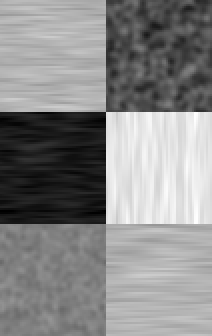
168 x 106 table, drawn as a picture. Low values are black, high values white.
It is made of 3 by 2 panels. Panel 1,1: high, streaked across, faint in contrast. Panel 1,2: low, blotchy. Panel 2,1: very low, streaked across, faint in contrast. Panel 2,2: very high, streaked downward, faint in contrast. Panel 3,1: middling, blotchy, faint in contrast. Panel 3,2: high, streaked across, faint in contrast.
